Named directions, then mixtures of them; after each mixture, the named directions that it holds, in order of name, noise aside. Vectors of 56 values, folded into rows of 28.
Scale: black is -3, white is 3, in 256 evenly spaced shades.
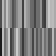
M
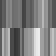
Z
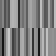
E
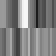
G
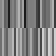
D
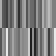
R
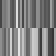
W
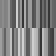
W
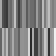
R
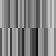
D, M, W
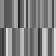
E, R, W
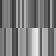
G, W, Z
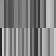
D, M, R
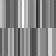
D, G, W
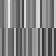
D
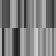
E, M, Z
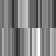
E, G, Z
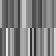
G, R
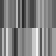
W, Z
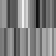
D, G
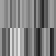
W, Z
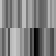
R, Z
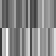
R, Z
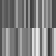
R, W, Z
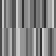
D, M, W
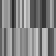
G, M, W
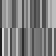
M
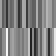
R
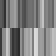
E, Z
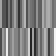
R
